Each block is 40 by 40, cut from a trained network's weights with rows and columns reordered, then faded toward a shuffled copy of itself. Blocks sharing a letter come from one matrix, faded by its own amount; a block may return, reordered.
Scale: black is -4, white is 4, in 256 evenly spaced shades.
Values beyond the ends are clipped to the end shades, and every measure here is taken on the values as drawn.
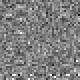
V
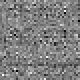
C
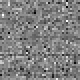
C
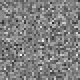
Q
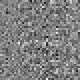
Q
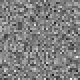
Q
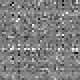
C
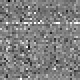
C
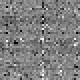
C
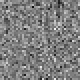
Q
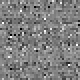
C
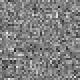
Q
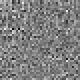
Q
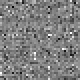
C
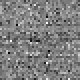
C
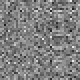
Q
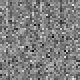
V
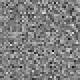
V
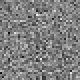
V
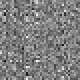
Q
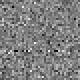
V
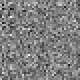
Q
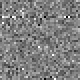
V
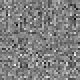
V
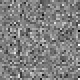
Q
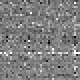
C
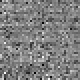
C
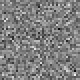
Q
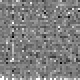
C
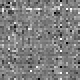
C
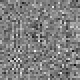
V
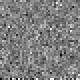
V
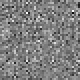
Q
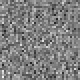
V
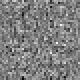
Q
